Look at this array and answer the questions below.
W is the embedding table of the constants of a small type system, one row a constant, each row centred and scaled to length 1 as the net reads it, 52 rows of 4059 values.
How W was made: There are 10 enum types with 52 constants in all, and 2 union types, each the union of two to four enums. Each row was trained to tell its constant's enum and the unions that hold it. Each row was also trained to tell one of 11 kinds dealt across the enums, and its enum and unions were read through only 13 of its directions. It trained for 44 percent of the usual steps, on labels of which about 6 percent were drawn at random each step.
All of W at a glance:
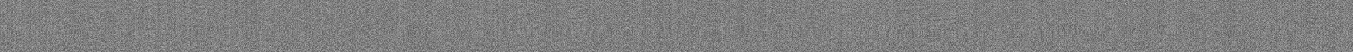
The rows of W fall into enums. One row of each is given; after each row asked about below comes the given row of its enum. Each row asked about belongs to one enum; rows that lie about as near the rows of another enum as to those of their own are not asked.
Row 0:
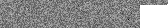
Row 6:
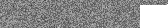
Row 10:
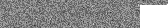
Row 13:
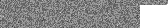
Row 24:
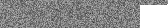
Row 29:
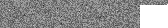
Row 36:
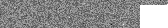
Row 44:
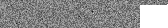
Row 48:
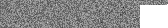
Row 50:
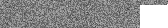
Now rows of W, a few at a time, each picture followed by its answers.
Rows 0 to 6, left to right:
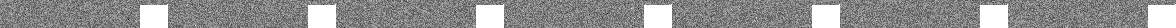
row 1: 48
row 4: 36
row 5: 0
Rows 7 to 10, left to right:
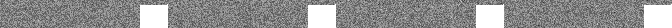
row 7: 6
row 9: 0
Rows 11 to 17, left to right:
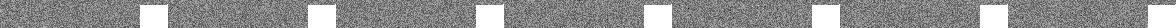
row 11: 0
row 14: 36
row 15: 44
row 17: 44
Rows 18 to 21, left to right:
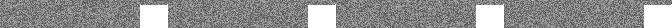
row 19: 29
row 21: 48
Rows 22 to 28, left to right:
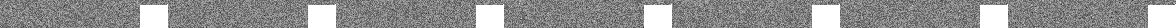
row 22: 44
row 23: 6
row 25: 10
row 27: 44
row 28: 44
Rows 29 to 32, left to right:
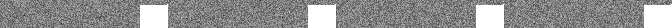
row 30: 6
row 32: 48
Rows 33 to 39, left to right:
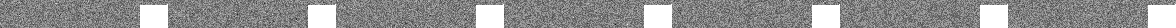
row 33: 48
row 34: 36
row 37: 0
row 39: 13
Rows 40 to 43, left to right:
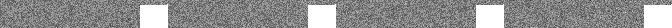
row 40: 36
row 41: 48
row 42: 6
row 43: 24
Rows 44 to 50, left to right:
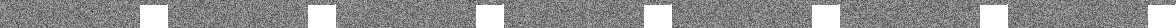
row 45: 50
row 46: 10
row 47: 10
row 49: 6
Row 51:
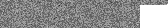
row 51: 36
